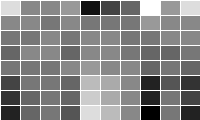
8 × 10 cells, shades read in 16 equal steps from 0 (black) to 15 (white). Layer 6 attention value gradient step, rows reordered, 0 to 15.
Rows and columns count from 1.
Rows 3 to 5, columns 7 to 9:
7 7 8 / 7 6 6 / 8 6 7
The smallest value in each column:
2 6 7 5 1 4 6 0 5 2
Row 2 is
8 8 7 8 7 7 7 9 8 8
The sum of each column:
50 57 59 55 69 66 59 47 57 51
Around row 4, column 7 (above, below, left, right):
7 8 8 6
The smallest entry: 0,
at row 8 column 8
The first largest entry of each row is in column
8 8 3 2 5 5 5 5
